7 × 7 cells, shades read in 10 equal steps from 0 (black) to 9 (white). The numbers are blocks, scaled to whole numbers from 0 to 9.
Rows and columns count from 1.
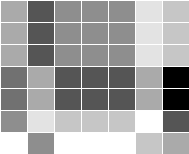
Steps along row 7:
down up same same down down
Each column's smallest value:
4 3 3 3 3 6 0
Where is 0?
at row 4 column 7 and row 5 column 7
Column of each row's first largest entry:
6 6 6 2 2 6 1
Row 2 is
6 3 5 5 5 8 7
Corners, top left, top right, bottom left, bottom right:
6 7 9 6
